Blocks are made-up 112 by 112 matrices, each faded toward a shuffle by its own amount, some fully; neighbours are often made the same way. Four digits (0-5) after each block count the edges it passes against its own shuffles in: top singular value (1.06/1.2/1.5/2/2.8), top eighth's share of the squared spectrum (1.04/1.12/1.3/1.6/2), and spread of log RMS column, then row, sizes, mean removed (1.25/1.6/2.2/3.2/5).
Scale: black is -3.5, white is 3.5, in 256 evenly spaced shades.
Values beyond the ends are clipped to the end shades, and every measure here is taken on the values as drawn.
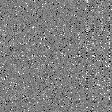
4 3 2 1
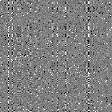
5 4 3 2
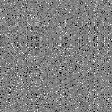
4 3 2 1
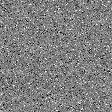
2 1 0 0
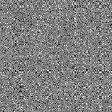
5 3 2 2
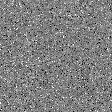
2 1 0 0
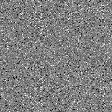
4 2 1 1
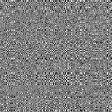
5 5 4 4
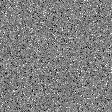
0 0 0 0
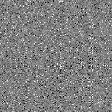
4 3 2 2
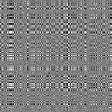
5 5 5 5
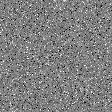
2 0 0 0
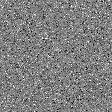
2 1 0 0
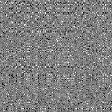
5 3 2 3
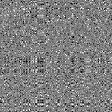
5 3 2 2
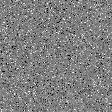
3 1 0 0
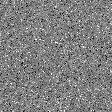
0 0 0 0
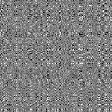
5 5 3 3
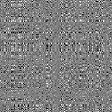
5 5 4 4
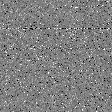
2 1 0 2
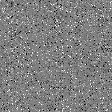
3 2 1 0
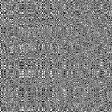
5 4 3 3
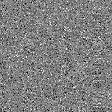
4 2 1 0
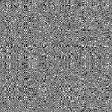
5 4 3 3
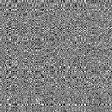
5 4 3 3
